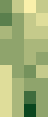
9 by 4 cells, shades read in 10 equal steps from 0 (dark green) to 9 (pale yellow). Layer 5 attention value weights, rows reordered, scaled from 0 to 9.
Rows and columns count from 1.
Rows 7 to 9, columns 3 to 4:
5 5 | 2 5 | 0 5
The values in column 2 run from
5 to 7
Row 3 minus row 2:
3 0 0 -1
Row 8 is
8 6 2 5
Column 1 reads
4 3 6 5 5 8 8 8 8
